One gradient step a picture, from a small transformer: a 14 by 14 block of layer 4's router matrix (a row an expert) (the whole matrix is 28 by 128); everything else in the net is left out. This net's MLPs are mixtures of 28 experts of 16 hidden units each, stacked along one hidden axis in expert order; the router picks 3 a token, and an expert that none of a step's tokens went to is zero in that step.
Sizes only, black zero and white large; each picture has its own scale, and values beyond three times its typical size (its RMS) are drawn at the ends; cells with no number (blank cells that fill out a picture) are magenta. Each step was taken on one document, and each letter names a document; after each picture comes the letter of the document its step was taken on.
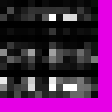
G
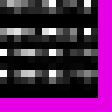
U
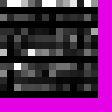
U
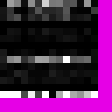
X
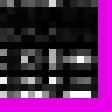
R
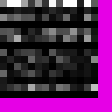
U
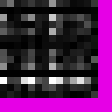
G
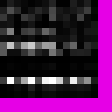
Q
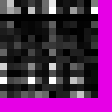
Q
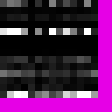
X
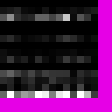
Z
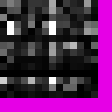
Q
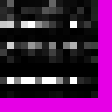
Q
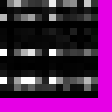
U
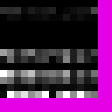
Z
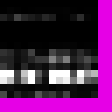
Z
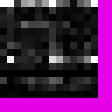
Q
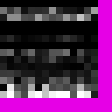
Z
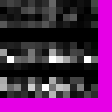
G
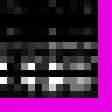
G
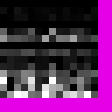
X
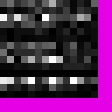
G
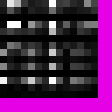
G
